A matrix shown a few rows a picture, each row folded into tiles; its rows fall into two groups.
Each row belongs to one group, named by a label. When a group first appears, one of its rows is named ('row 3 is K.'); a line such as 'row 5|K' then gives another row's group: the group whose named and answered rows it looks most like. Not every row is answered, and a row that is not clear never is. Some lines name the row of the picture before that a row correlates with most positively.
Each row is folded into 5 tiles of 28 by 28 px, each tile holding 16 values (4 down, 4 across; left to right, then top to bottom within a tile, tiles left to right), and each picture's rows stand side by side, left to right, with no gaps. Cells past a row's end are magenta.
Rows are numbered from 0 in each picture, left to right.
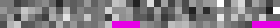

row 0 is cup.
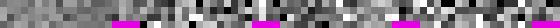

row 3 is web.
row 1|cup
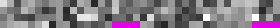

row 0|web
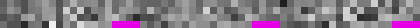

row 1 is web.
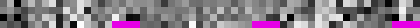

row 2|cup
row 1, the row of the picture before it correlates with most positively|0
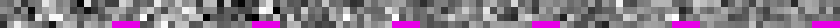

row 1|cup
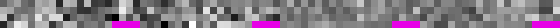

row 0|cup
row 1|web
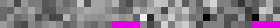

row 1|cup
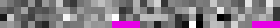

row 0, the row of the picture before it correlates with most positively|0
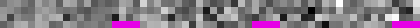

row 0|cup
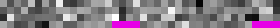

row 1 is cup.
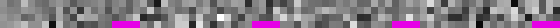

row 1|web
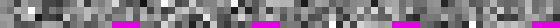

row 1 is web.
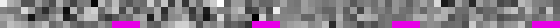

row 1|cup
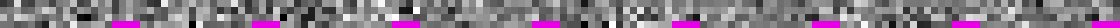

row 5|cup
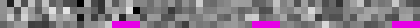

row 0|cup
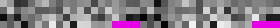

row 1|web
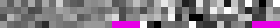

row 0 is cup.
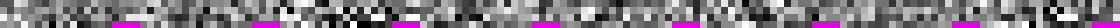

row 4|cup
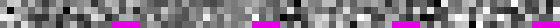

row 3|web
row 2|web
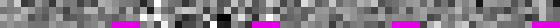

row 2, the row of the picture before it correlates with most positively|3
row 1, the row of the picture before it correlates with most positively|0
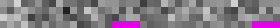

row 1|web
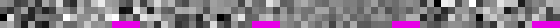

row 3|web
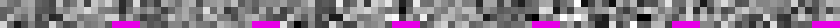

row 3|cup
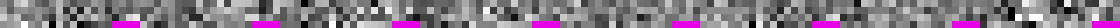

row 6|web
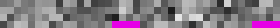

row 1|cup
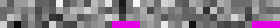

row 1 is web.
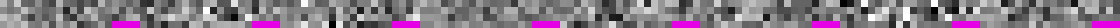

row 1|web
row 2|web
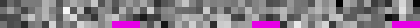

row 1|web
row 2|cup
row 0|web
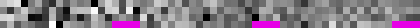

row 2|web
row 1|cup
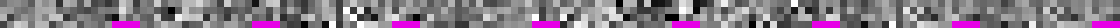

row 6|web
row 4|cup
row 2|web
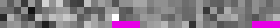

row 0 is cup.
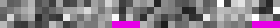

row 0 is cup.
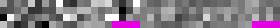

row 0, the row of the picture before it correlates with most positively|0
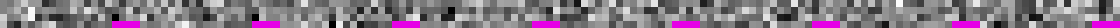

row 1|cup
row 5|web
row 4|web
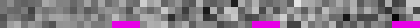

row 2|cup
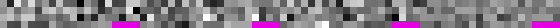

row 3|web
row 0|cup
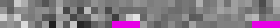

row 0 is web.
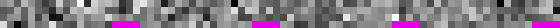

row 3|cup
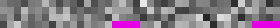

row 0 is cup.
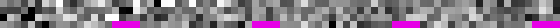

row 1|web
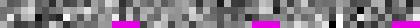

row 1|cup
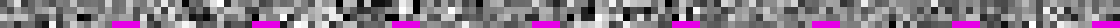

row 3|cup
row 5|web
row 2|cup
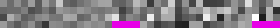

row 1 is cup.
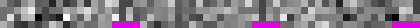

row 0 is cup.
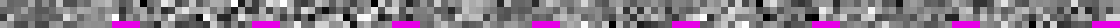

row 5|cup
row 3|cup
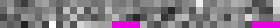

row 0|web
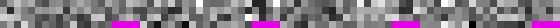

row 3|web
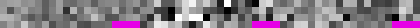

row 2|cup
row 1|cup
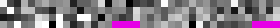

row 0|web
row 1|web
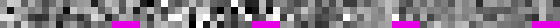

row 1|web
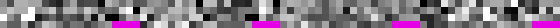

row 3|web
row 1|cup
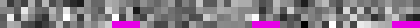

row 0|cup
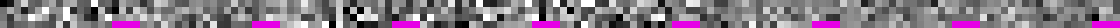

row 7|cup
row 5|web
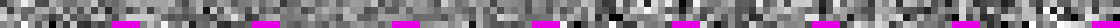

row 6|cup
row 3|web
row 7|web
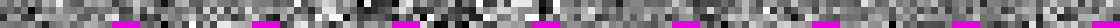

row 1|web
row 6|web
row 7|web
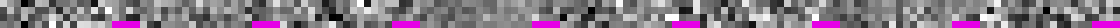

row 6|web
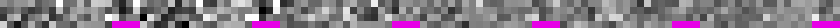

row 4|cup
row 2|web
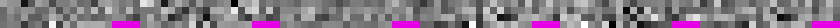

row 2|cup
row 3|web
